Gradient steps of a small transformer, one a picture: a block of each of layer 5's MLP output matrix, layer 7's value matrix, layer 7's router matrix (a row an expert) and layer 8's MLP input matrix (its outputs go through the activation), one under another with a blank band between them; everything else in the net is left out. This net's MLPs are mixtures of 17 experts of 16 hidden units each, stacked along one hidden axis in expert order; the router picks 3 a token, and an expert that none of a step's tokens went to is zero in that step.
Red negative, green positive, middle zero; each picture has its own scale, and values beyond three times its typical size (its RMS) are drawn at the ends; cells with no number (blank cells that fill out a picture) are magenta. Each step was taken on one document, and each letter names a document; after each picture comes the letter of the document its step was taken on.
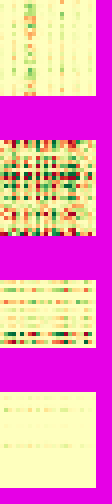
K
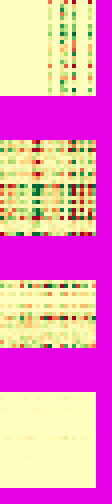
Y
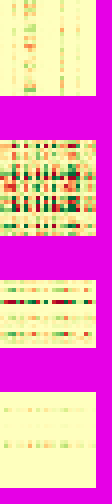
K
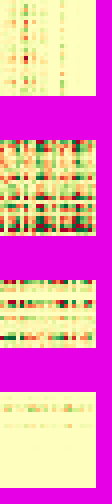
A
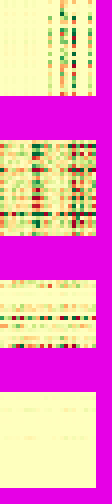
Y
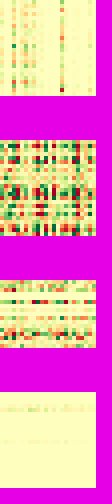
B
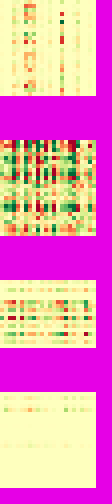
K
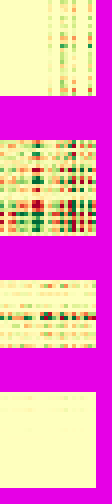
Y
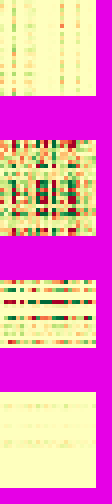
K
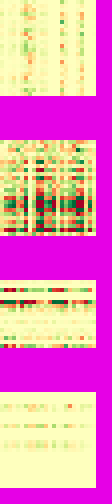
A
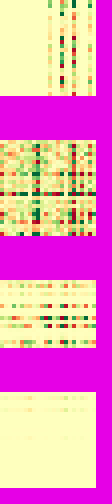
Y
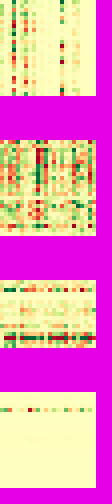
B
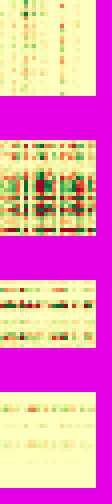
A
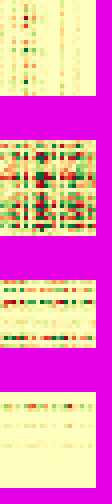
A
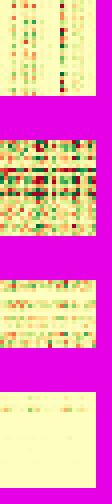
B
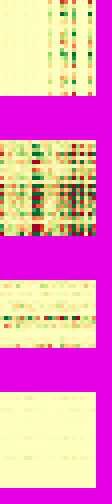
Y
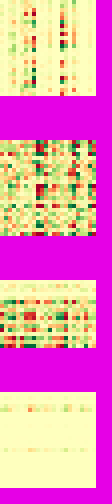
B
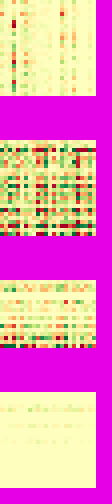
B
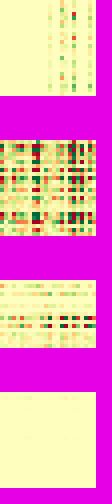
Y
